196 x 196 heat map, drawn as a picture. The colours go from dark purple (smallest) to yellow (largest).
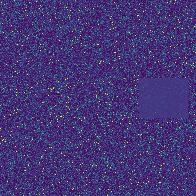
Calmest part: middle right. Stripes: none. Odd rows or columns: none. Odd patch: calmer, in the middle right. Mirror symmetry: none. Histogram: skewed, a long tail of high values.
